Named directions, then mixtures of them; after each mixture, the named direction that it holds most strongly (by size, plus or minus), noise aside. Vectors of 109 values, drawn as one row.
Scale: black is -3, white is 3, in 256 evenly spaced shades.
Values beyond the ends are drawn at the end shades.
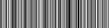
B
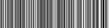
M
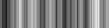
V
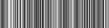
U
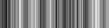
V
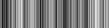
V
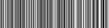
M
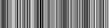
U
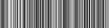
U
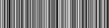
B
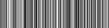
B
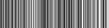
M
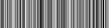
M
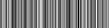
B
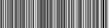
M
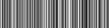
B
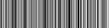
B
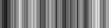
V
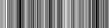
V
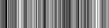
V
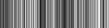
V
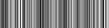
U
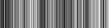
V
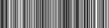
U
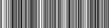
B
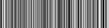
M
